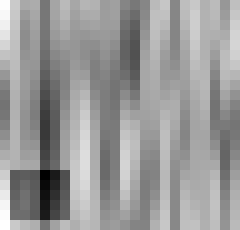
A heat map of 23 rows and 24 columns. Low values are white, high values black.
In the bottom left lies a patch that is higher than the rest. The bottom left is the roughest part. The grain runs up and down. On average the colour sits 40% of the way up the scale.
